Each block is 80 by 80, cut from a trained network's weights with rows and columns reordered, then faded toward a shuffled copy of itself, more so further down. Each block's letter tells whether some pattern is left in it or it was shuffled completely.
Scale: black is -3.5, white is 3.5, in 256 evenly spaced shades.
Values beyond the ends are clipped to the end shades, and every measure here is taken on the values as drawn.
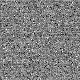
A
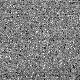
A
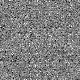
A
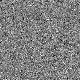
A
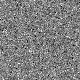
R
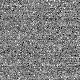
A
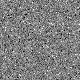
R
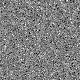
R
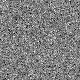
R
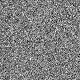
A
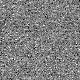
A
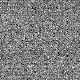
A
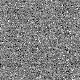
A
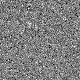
R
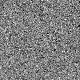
R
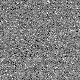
A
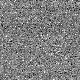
A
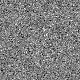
R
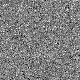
R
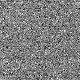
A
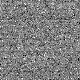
A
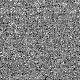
A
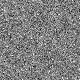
R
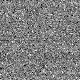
A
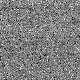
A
